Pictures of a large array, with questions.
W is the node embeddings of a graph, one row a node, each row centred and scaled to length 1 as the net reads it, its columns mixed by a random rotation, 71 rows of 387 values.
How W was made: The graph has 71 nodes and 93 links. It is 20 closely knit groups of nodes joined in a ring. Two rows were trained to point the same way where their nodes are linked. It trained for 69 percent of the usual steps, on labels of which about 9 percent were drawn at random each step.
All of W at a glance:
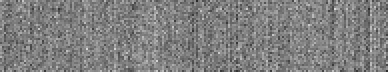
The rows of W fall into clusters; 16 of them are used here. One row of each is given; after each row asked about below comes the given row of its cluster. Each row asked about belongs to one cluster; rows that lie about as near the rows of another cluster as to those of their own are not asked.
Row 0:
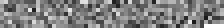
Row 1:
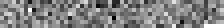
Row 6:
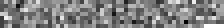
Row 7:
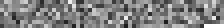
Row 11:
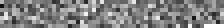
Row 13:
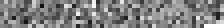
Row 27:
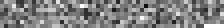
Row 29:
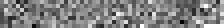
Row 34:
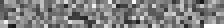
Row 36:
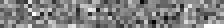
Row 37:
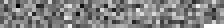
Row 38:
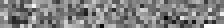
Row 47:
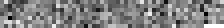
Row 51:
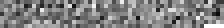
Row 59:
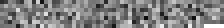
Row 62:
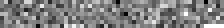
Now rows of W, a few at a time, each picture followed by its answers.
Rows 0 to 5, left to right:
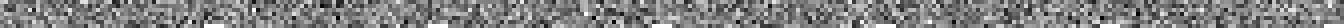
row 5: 51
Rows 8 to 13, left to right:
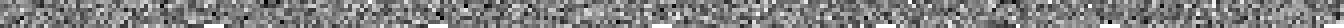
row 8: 7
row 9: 7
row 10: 37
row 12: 36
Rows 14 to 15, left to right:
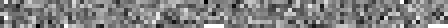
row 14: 62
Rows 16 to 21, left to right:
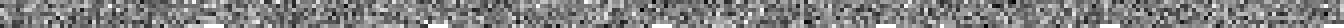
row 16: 6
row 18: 62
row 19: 59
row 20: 1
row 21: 29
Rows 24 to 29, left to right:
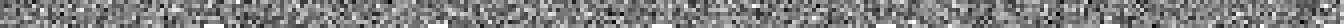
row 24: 51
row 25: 13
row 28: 47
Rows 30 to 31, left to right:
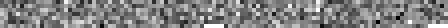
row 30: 38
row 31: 36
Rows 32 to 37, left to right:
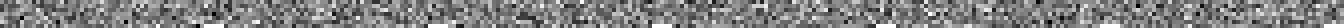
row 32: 7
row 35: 27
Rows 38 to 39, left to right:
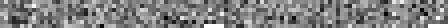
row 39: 59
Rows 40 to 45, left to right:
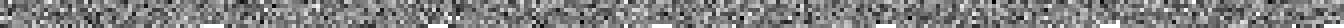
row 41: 27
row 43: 59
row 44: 13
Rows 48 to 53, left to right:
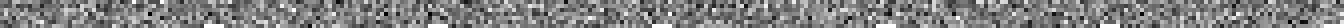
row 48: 11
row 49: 47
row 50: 27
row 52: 0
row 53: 29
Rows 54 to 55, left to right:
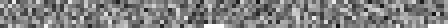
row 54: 1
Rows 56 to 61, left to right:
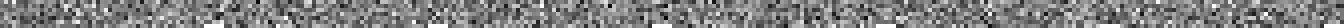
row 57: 0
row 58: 13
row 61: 34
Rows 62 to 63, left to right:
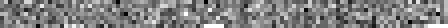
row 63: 6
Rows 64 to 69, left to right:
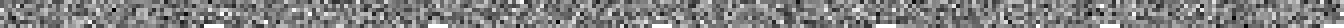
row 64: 38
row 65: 11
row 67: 6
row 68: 29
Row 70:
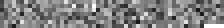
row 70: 34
